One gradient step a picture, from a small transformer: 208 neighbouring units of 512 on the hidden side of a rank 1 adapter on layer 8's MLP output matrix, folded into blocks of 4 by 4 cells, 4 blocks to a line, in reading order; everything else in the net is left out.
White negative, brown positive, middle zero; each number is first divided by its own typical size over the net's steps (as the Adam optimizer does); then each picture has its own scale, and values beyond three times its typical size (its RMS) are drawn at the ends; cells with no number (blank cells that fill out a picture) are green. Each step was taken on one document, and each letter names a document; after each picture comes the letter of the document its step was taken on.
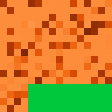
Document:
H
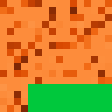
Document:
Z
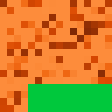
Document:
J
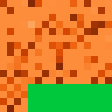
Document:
H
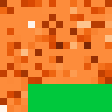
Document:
J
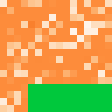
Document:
J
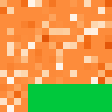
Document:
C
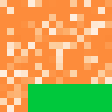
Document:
C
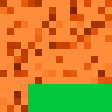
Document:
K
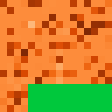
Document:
H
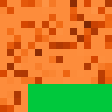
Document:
J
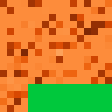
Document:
H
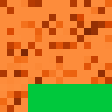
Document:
H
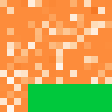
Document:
C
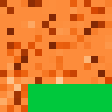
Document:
C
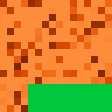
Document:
Z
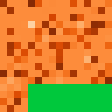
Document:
C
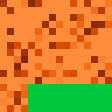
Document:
Z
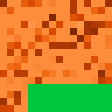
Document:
J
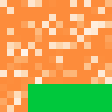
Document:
H
